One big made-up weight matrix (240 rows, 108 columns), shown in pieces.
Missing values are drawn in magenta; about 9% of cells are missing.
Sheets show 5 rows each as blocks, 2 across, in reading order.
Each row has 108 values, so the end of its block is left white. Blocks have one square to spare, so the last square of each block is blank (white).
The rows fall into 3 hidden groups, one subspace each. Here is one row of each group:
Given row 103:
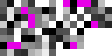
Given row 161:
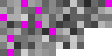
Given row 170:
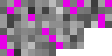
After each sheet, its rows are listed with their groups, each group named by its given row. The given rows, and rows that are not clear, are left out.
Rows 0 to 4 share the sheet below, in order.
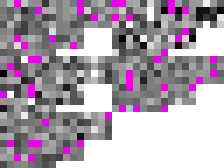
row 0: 103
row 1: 103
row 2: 161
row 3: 170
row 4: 161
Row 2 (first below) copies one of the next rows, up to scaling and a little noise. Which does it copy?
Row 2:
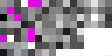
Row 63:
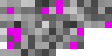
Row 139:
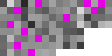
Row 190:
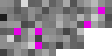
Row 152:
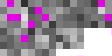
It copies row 190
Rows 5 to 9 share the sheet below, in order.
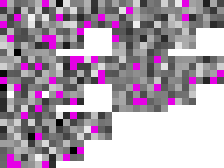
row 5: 170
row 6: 170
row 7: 161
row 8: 103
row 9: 170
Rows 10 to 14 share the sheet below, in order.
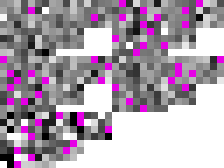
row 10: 161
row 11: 103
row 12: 161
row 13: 161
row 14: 161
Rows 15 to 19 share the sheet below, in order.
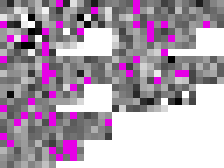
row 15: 161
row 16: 161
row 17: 161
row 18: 170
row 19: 161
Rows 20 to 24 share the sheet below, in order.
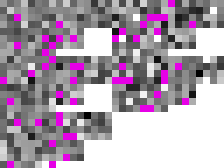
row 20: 170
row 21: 161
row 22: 170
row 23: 103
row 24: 161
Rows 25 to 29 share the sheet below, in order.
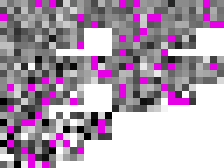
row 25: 170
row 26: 170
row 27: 170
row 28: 170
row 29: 170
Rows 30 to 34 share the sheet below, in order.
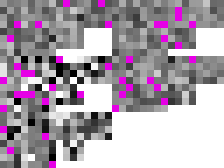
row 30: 170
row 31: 161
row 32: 103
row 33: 170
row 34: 170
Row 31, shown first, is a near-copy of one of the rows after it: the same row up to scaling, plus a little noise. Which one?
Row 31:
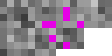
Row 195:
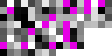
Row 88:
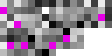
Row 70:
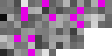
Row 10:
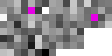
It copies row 195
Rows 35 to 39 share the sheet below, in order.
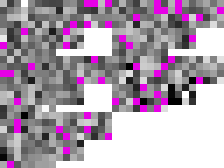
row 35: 161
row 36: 170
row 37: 161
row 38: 170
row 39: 161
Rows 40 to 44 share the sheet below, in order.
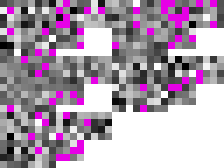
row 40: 170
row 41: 161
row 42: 170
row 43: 170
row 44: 103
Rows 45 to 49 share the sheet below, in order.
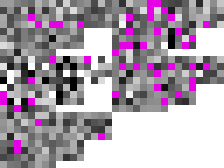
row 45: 170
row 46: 170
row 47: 170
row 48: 103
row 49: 103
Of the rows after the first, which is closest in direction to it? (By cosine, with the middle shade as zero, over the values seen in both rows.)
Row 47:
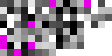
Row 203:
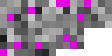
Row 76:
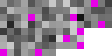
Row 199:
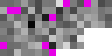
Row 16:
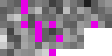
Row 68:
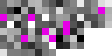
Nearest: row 68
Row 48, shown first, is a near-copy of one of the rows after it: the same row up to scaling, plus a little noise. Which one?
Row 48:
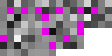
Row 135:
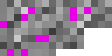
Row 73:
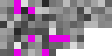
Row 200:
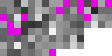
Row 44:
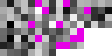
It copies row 135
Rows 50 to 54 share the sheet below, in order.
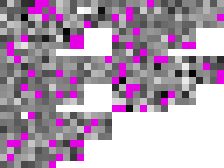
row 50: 161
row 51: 170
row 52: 103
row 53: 170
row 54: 161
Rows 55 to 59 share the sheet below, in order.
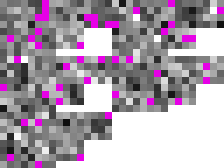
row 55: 170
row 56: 161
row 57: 161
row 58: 103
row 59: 103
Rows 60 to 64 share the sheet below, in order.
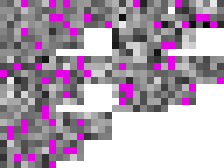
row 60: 103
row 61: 161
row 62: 103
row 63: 161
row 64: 161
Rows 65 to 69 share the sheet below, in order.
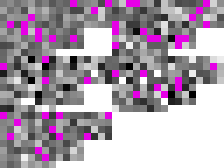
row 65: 170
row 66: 103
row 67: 161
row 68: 170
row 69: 161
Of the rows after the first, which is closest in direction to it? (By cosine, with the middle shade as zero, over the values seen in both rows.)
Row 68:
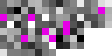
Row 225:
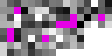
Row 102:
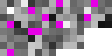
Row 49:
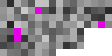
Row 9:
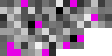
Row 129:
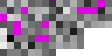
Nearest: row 225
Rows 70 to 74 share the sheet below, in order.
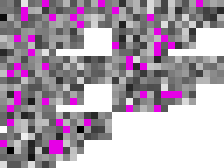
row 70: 161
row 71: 103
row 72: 161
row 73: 103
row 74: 161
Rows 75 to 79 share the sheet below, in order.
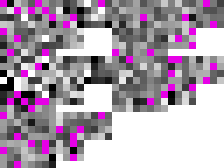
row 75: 161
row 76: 170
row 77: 103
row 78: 170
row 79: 170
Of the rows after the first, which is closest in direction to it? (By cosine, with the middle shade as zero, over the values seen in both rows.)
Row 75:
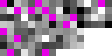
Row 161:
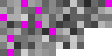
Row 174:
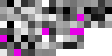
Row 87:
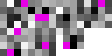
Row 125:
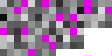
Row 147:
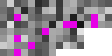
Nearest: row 125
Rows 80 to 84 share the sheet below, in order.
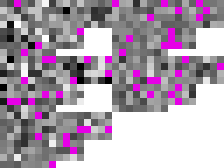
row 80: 103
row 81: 161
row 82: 161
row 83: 103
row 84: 103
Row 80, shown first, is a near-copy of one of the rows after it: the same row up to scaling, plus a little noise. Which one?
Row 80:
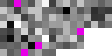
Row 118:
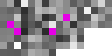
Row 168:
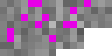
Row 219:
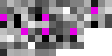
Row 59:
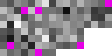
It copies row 59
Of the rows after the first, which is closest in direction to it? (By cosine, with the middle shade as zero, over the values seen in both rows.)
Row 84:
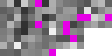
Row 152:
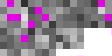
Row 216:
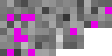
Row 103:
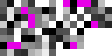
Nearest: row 216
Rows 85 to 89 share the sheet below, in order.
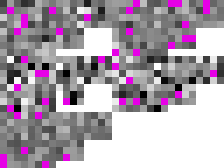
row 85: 161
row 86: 161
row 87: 170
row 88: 161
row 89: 170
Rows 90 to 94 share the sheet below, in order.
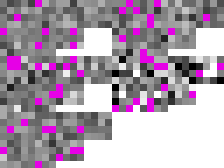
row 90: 161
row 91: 170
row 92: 170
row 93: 161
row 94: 161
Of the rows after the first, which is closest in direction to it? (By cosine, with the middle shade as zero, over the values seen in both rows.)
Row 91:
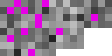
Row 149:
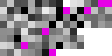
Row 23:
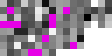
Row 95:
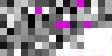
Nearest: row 23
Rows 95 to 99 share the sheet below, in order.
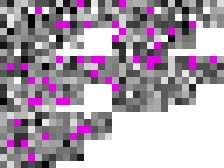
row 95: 170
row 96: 170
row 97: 161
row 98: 103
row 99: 161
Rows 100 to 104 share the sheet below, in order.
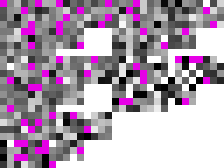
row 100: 103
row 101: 170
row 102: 170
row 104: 161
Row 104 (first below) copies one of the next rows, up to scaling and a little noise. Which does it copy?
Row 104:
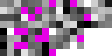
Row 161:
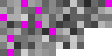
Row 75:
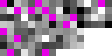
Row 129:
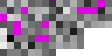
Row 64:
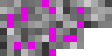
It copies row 64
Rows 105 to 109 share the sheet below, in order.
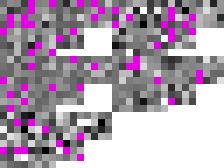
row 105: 170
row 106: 170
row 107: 103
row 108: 170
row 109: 161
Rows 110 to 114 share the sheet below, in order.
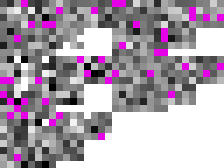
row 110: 170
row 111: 103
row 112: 103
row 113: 161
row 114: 161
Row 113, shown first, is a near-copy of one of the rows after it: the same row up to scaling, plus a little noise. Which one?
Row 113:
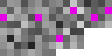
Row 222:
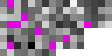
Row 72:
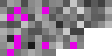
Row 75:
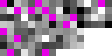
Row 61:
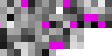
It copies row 72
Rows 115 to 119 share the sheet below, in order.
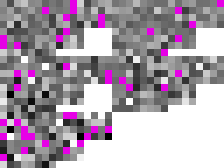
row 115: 170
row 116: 170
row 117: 161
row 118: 103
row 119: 161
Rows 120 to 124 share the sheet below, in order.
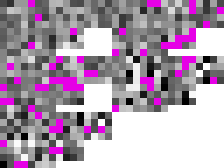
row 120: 170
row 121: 170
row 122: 161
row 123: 103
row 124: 170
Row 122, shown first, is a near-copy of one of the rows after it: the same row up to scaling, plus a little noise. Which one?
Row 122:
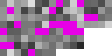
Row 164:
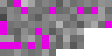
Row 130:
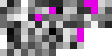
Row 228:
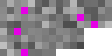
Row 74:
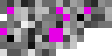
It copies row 228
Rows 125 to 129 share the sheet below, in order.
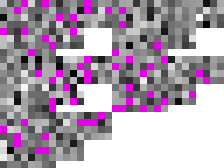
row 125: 161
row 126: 103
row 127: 103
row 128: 170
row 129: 161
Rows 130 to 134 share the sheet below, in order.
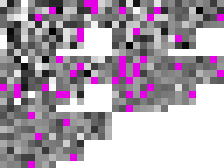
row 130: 161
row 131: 103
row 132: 103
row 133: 161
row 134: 161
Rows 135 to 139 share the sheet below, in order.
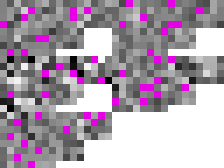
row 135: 103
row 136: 161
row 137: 161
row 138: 161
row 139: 161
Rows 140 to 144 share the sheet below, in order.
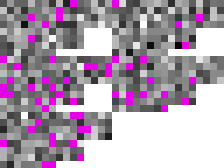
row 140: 170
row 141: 170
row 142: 161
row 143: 161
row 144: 161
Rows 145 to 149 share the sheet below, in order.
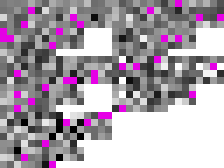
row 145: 161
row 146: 103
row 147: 103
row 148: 103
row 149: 103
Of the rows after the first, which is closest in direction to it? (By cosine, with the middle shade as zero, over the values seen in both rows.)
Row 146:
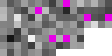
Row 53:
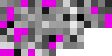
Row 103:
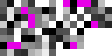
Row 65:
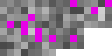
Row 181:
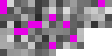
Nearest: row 65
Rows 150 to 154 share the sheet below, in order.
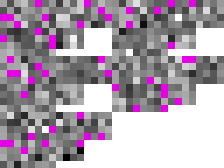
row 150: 170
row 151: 170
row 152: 161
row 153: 170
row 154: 170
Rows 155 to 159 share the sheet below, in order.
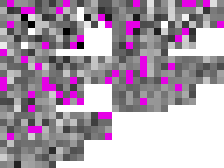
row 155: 161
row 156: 103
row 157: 170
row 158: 103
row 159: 170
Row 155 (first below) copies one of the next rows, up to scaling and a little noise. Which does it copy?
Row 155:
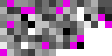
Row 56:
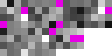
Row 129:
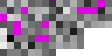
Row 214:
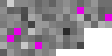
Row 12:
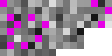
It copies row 214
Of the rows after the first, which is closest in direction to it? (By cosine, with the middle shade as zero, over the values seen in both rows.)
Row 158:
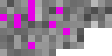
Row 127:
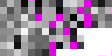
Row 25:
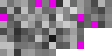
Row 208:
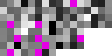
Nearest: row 25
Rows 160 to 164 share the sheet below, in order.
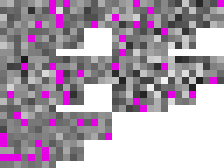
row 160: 170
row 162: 170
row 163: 103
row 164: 161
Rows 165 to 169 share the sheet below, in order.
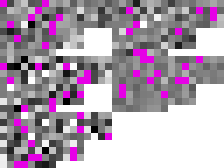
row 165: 170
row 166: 170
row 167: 170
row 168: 103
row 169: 161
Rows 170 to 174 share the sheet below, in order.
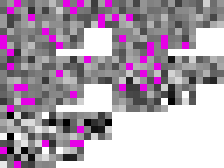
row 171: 170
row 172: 161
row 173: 170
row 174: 103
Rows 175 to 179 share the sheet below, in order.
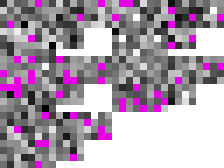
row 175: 170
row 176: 161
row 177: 161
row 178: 170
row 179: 170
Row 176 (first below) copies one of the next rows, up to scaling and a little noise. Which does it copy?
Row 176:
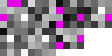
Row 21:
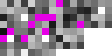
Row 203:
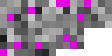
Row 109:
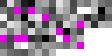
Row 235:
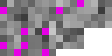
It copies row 21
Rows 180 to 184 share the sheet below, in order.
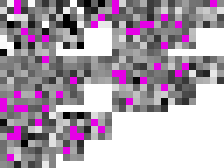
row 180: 161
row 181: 103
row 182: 103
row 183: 170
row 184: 103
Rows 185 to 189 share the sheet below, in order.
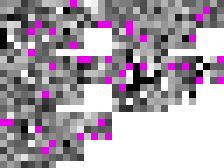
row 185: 161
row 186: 170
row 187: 161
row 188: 103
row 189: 161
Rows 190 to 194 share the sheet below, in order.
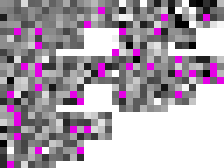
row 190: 161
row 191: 161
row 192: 103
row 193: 161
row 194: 161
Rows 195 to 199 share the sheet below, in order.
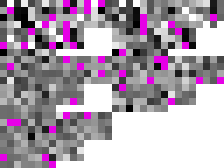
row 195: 161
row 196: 161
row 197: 103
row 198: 170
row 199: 170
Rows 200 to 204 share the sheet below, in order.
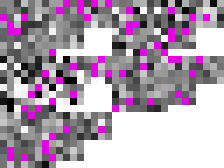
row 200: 103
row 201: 170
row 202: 170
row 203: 161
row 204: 161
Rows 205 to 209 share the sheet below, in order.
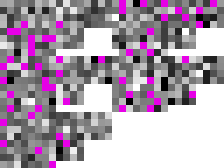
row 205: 170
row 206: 161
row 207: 170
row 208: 103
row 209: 170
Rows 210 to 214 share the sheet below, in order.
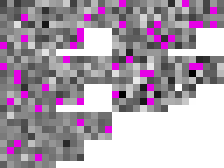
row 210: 161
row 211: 170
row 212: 103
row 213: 161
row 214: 161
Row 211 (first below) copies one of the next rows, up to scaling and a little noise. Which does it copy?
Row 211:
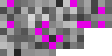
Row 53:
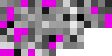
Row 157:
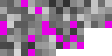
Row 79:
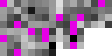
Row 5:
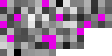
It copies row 5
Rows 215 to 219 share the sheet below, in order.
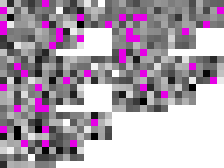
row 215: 161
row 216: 170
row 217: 103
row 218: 161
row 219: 103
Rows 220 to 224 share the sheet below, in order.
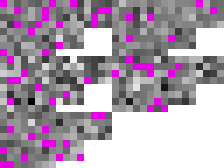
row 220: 170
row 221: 161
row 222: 161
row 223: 103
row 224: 170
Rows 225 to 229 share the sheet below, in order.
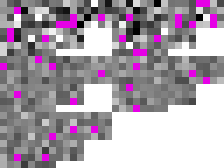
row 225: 103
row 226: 103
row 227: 170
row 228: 161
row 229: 161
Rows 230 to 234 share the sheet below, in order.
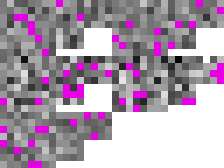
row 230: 170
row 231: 161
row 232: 161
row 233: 170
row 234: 103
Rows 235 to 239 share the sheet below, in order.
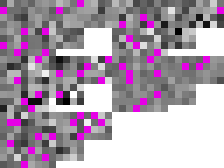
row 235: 161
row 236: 161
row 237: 170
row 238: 161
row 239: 103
